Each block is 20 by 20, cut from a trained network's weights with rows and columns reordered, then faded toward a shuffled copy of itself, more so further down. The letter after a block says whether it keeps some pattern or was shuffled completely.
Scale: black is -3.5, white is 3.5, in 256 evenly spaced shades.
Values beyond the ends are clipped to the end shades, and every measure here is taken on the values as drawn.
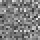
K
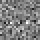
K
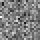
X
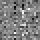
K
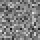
X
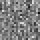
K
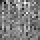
K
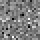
X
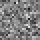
X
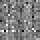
K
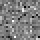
X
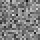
X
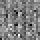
K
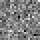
X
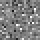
X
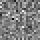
K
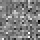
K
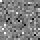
X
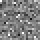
X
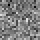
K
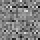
K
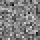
X
